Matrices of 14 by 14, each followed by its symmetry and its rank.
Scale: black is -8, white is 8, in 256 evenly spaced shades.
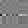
neither, rank one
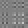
symmetric, rank one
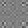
symmetric, rank two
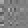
neither, rank two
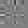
antisymmetric, rank two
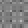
symmetric, rank one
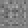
antisymmetric, rank two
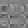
neither, rank two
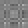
symmetric, rank one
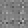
antisymmetric, rank two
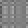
neither, rank one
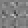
antisymmetric, rank two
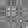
symmetric, rank two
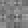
antisymmetric, rank two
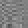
neither, rank two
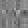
neither, rank two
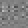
neither, rank two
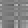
neither, rank one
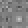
symmetric, rank two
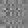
neither, rank two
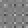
symmetric, rank two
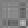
symmetric, rank one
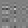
neither, rank one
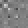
symmetric, rank two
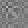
symmetric, rank two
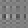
neither, rank one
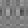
neither, rank one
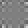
symmetric, rank one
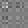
symmetric, rank one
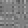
antisymmetric, rank two
